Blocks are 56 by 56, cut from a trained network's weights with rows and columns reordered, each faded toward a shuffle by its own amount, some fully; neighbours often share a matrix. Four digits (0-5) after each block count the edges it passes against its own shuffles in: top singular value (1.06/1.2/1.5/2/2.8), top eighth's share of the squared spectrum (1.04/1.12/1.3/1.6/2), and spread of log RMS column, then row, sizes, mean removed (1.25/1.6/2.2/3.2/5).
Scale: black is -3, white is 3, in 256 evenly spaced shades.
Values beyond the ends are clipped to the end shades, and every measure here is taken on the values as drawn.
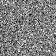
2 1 0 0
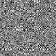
3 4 1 3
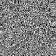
3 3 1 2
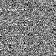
3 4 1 2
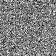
0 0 0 0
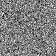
0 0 0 0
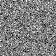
0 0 0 0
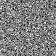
0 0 0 0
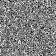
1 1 0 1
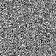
2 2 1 0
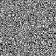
2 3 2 1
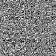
2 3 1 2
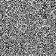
2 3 2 1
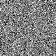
0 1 0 0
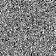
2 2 0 1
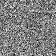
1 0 0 0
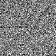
2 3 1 1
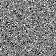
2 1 0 0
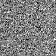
2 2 0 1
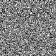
2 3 1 1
